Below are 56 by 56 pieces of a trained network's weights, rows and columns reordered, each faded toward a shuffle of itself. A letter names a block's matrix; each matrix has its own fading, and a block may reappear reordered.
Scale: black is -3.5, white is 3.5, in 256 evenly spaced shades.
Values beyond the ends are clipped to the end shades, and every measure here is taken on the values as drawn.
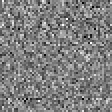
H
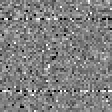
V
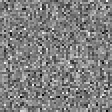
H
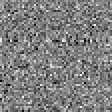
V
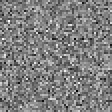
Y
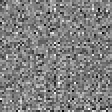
H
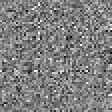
V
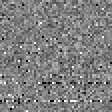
V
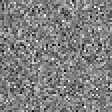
Y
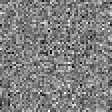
H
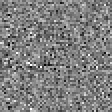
V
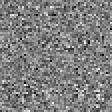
H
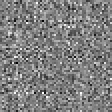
H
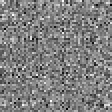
H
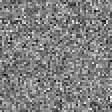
Y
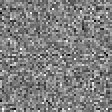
H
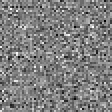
H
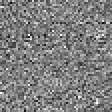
H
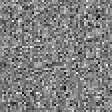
H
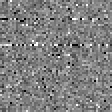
V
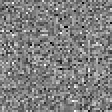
Y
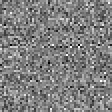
H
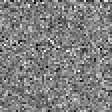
Y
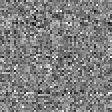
H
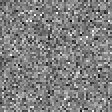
Y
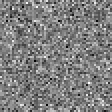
Y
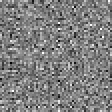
H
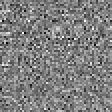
H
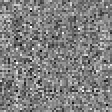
V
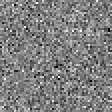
Y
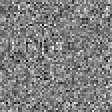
H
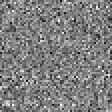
Y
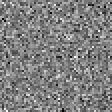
Y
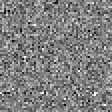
Y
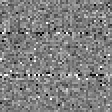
V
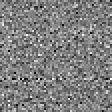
V
